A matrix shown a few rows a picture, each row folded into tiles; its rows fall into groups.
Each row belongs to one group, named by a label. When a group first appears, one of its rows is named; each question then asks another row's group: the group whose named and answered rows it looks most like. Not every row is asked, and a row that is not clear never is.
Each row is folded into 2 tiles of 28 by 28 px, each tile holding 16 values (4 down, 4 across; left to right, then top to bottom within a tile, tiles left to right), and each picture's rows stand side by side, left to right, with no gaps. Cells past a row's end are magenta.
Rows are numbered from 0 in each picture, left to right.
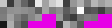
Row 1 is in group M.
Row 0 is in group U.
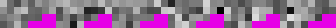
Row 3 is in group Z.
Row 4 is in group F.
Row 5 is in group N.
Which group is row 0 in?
M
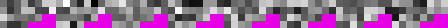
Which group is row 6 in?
F
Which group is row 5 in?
N
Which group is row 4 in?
Z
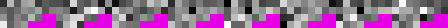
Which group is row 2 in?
Z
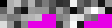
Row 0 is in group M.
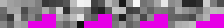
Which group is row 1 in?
N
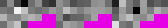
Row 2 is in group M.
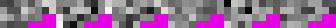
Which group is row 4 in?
M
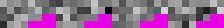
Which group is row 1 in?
Z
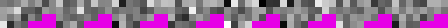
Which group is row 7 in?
U
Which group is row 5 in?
U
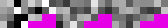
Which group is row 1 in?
Z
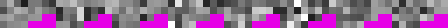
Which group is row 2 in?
U
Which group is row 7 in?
U
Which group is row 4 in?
F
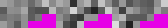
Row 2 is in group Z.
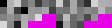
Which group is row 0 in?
M
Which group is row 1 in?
U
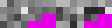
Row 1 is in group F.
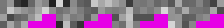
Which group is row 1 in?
U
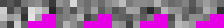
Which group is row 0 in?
F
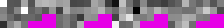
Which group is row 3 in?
F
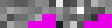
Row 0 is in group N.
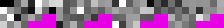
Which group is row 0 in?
Z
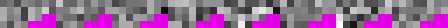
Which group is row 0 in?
F
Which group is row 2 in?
Z
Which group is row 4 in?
F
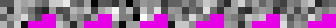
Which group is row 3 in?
Z
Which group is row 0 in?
N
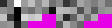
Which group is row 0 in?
M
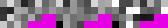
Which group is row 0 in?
N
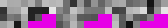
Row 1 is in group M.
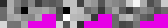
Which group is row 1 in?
N
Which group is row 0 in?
M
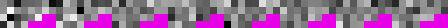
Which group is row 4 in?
U
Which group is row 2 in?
U
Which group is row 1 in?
M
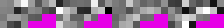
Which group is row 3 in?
F
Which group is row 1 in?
Z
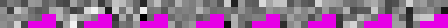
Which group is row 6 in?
Z
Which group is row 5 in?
U
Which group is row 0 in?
N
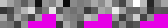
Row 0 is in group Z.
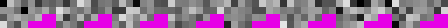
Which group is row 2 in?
N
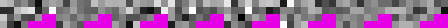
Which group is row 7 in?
Z
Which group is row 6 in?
N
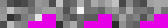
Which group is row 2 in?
U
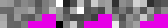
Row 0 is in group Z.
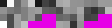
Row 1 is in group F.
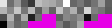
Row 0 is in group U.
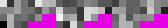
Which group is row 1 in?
F
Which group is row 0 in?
U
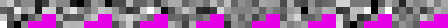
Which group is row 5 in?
M
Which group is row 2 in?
F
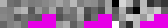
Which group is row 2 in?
M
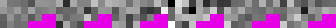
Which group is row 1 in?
U
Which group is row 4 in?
Z
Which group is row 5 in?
M
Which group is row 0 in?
U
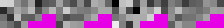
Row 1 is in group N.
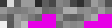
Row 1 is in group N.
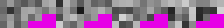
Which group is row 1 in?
M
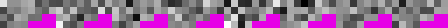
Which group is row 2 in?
F
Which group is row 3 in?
Z
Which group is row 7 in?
U
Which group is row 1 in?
Z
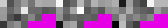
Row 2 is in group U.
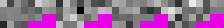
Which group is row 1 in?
M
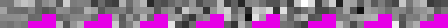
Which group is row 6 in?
M
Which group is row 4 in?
F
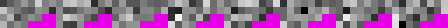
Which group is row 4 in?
N
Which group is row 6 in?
N
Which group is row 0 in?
Z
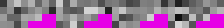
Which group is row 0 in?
M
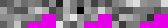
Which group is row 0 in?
F
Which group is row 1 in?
M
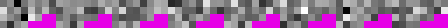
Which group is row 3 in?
Z
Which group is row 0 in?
F
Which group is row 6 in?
N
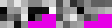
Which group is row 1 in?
M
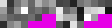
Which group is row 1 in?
F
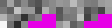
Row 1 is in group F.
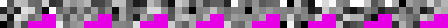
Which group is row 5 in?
U
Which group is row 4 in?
M
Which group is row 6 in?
N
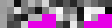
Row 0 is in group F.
